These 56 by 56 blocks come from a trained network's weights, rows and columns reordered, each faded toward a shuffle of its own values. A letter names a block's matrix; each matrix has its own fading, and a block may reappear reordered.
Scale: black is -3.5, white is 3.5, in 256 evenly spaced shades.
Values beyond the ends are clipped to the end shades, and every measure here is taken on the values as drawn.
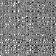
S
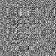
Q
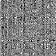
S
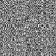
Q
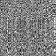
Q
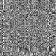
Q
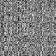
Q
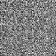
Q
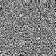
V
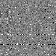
V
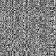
Q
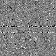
V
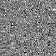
V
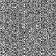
Q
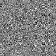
V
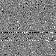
V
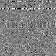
V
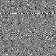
V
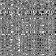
S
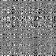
S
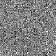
V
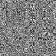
Q
